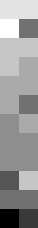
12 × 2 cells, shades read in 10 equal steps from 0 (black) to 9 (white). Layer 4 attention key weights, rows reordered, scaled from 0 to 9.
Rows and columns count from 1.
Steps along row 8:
same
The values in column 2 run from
2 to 8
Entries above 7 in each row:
2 1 0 0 0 0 0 0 0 0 0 0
